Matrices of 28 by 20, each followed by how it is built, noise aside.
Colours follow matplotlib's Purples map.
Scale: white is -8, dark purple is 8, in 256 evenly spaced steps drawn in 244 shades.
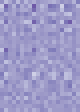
low rank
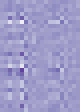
low rank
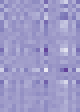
low rank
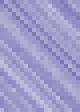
Toeplitz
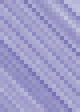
Toeplitz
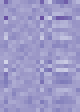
low rank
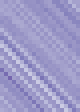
Toeplitz
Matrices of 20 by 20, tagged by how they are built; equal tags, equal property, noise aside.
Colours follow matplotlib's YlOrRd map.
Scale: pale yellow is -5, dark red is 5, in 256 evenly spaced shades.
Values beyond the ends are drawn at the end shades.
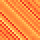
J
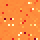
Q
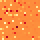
Q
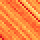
J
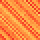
J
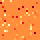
Q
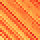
J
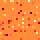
Q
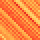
J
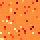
Q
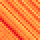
J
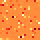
Q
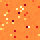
Q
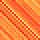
J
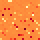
Q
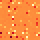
Q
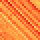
J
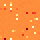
Q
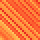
J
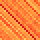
J
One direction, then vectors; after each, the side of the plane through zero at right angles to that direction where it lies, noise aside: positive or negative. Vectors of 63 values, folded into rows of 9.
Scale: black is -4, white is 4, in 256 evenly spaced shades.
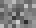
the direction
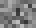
positive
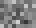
positive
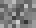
positive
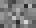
negative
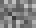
positive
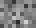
negative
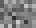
positive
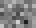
positive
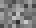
negative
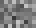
positive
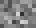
negative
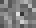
negative
